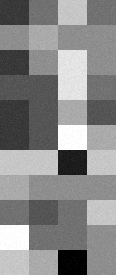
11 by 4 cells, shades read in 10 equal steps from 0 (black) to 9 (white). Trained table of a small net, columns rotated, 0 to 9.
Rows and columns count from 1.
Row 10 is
9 4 4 5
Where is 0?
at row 11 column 3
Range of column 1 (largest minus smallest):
7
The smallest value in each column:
2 3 0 3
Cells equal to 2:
4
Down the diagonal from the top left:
2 6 8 4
